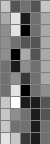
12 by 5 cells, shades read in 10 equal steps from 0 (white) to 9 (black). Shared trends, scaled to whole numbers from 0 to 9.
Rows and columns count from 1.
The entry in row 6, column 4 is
5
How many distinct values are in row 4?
4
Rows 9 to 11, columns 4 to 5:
8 6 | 8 6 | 8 5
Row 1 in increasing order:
2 2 5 6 6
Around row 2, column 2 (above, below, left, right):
6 1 3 8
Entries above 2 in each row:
3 4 4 5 5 5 5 4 3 4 4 3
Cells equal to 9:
3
